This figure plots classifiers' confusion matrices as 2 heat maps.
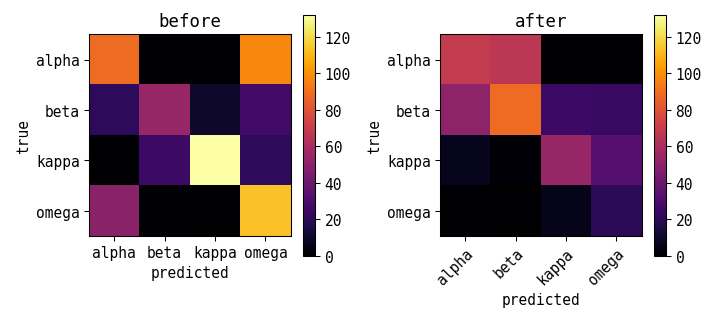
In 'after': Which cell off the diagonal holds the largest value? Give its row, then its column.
alpha, beta
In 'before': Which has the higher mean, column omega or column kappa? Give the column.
omega
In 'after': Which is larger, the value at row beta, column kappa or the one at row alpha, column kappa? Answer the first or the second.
the first
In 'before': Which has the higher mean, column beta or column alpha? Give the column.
alpha
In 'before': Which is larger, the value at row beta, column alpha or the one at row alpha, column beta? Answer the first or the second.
the first
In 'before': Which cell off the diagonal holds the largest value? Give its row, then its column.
alpha, omega
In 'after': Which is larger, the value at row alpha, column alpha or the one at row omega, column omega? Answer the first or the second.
the first
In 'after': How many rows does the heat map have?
4
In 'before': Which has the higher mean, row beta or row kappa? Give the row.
kappa
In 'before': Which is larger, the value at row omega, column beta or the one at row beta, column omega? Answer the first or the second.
the second
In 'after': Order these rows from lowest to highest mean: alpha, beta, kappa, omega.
omega, kappa, alpha, beta
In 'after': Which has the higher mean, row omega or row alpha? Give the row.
alpha
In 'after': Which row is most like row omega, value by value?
kappa
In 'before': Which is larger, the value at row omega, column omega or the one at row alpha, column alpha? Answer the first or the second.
the first
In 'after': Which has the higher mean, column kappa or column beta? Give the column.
beta
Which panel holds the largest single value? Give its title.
before
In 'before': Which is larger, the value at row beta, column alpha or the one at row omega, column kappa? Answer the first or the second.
the first
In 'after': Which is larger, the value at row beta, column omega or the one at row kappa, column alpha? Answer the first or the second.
the first
